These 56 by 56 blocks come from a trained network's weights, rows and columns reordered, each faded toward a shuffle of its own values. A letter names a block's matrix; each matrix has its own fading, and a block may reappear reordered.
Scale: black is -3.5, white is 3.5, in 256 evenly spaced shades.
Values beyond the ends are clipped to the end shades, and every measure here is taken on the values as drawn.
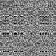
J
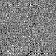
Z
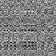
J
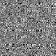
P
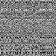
J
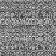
J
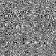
P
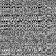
J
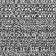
J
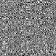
P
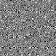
P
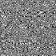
P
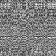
J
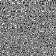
P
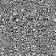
P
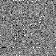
Z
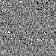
Z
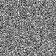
Z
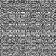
J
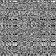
J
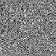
P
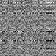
J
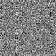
Z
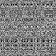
J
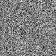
Z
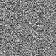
Z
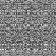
J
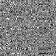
P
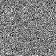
Z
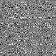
P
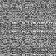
J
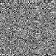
P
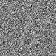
Z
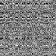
J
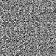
Z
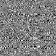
P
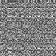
J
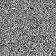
Z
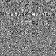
P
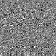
P
